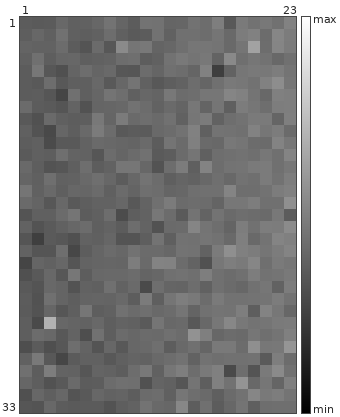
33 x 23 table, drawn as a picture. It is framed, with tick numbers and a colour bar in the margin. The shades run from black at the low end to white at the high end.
There are no regular stripes. The texture is fine-grained noise. The field climbs toward the right. Overall the values sit about 40% of the way up the scale.
